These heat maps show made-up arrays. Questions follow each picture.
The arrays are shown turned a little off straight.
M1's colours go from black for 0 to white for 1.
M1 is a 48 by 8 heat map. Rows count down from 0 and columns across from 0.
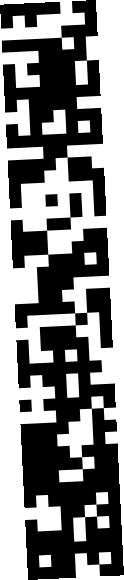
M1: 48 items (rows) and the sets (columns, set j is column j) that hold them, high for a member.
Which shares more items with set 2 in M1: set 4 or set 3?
set 4
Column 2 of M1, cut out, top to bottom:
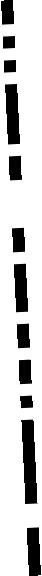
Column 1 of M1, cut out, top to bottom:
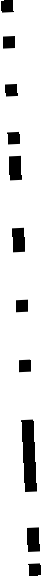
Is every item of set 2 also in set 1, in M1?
yes
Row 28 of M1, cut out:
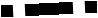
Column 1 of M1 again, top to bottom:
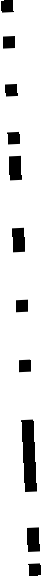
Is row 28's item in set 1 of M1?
yes
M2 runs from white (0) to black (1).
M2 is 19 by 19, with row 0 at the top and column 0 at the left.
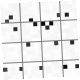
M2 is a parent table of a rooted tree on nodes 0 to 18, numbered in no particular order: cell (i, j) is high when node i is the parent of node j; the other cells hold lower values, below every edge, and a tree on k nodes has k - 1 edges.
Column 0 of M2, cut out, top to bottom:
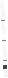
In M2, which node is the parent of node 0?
16
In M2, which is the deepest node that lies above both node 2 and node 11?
6
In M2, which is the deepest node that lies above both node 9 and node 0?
16
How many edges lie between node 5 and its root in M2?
0
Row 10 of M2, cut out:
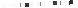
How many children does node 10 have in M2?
3
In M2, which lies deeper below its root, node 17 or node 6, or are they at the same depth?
the same depth
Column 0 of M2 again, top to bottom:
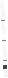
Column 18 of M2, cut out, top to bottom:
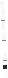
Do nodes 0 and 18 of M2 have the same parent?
yes
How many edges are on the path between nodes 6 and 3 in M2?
1
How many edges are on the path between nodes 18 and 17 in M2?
5
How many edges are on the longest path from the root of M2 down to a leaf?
6
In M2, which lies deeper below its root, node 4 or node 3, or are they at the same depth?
node 4
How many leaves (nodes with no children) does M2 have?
13
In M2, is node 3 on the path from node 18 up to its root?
yes
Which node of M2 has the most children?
16
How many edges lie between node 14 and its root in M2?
4
